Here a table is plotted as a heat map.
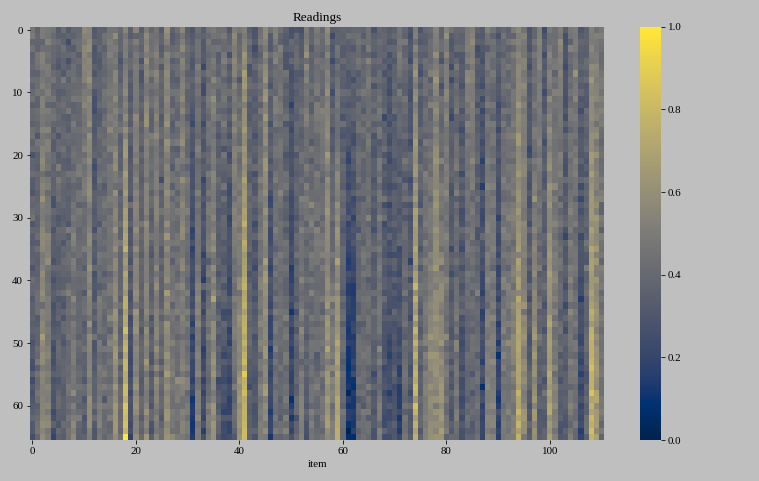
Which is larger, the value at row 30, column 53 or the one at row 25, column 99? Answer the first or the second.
the first
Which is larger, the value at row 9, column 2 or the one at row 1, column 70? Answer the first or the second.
the first
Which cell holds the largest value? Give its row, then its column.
65, 18
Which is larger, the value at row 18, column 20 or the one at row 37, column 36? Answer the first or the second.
the first
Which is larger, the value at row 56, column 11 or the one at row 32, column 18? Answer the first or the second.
the second
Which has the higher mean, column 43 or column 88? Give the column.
88
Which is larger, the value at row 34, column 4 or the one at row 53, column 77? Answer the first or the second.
the second
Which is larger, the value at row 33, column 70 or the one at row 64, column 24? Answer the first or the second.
the second
